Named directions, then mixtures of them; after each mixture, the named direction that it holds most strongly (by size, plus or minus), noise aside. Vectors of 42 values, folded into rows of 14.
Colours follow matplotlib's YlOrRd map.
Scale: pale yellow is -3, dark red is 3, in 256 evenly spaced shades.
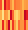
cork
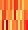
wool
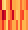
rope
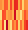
wool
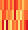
wool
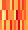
wool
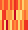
wool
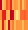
rope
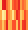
rope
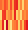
wool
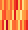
wool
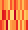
wool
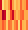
rope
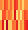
wool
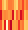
wool
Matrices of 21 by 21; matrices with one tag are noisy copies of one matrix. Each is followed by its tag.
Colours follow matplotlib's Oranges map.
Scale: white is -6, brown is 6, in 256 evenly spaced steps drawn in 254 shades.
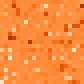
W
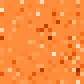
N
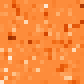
W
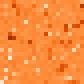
W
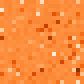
N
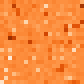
W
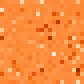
N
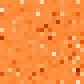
N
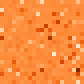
N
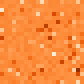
N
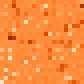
W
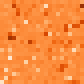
W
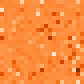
N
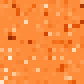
W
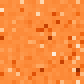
N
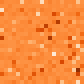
N
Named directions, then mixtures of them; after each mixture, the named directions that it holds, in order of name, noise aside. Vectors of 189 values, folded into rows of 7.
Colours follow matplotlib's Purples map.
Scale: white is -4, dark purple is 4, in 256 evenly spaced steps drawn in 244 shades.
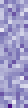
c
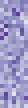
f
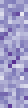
c, f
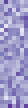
c, f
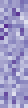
f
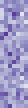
c, f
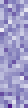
c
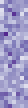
c, f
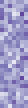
c, f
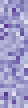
f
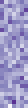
c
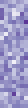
c, f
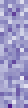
c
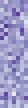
f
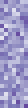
f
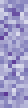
c, f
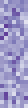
f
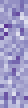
f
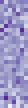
c, f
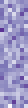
c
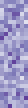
c, f
